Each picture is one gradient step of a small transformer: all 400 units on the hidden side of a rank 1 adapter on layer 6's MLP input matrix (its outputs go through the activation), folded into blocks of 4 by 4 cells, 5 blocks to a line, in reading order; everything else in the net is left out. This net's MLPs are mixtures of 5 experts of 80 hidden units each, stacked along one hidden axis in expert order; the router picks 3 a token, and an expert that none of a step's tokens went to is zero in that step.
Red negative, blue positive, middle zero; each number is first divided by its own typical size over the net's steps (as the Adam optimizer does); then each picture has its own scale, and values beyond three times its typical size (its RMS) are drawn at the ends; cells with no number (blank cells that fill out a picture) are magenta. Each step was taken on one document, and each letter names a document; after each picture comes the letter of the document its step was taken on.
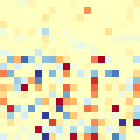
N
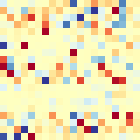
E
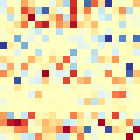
E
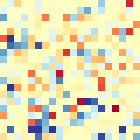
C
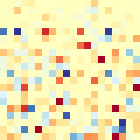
N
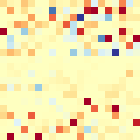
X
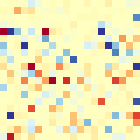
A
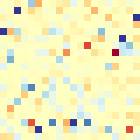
A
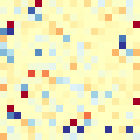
A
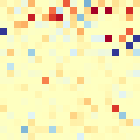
X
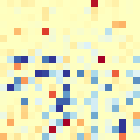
N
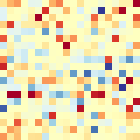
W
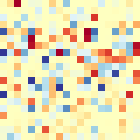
C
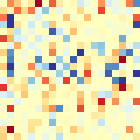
W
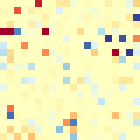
A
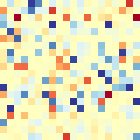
W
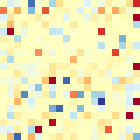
A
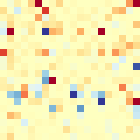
A
